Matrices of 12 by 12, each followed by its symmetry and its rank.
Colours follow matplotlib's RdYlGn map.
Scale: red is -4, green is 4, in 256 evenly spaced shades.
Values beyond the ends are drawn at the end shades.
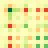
symmetric, rank two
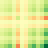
symmetric, rank one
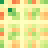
symmetric, rank two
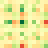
symmetric, rank two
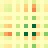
symmetric, rank one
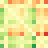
antisymmetric, rank two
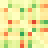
antisymmetric, rank two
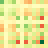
symmetric, rank two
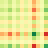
symmetric, rank one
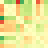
antisymmetric, rank two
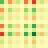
symmetric, rank one
